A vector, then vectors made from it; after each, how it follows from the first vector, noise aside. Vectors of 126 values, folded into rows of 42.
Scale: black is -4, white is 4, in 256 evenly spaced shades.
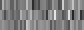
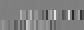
partly zeroed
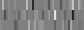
partly zeroed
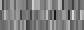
negated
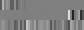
partly zeroed
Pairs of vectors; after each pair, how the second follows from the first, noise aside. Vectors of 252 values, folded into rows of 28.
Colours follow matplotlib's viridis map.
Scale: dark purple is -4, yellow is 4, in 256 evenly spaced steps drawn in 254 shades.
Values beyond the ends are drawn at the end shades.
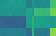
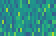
shuffled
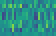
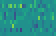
partly zeroed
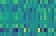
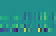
partly zeroed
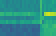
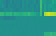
partly zeroed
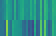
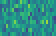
shuffled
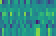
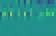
partly zeroed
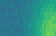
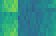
wrapped around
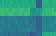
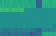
partly zeroed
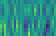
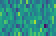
shuffled
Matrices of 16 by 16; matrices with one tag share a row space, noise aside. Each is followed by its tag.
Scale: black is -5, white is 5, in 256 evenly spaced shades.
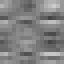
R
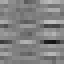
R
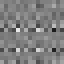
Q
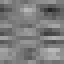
R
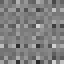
Q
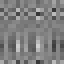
Q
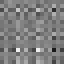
Q
